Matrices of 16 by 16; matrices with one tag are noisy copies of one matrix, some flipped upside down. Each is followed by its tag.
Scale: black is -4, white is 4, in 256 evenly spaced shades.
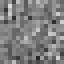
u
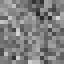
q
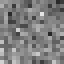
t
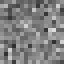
u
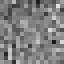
u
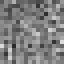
u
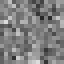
q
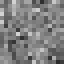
t
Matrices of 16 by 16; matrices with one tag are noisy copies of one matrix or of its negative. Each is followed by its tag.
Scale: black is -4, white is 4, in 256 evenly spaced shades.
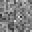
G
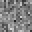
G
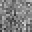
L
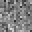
G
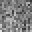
L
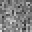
L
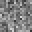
G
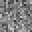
G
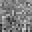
L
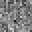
G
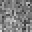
L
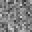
G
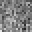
L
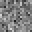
G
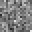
G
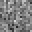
G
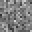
G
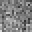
L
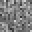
G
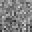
L
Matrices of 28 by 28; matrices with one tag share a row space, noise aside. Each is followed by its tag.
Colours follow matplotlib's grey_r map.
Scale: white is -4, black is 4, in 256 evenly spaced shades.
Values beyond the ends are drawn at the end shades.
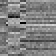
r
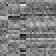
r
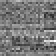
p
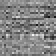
p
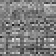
p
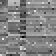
r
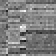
r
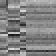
r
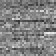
p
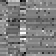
r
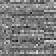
p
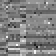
r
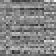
p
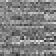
p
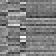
r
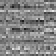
p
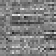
p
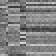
r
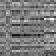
p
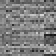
p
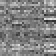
p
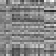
p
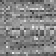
p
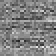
p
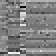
r
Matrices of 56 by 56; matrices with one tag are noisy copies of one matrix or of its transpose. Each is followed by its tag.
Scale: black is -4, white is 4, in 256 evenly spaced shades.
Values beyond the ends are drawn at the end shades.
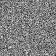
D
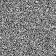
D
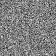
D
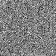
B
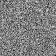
D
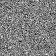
D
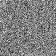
B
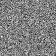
D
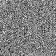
B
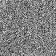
B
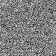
B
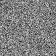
D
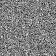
D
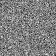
D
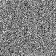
B
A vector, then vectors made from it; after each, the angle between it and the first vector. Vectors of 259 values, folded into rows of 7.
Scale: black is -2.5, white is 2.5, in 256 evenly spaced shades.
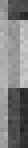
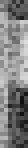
nearly parallel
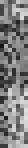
partly opposed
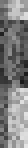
nearly opposite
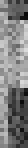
nearly parallel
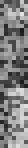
partly opposed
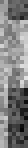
nearly parallel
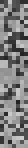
orthogonal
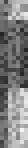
nearly opposite
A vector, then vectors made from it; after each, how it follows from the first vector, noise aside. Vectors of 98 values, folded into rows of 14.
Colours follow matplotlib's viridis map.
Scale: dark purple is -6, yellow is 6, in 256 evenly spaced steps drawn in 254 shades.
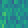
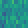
negated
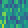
scaled up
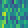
scaled up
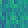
negated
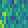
scaled up
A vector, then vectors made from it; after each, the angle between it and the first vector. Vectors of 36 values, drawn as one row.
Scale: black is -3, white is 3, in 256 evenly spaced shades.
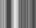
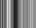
nearly opposite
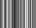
partly opposed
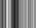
nearly opposite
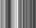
nearly parallel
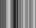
nearly opposite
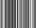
orthogonal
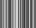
partly aligned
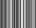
partly opposed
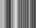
nearly parallel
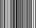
partly opposed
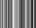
partly aligned
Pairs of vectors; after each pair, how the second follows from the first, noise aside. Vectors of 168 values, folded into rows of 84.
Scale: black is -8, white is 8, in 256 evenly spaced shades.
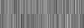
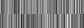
scaled up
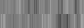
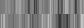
scaled up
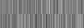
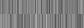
negated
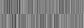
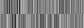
scaled up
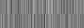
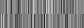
scaled up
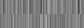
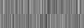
negated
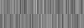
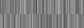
negated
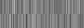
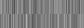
negated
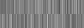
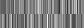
scaled up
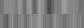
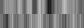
scaled up
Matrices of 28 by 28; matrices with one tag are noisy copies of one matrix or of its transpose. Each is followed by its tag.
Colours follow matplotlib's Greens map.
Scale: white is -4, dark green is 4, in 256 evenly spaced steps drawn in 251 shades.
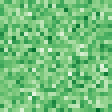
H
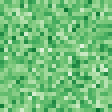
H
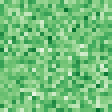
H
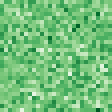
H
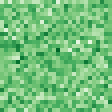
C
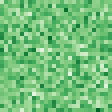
H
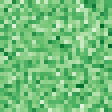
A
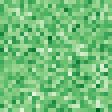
H
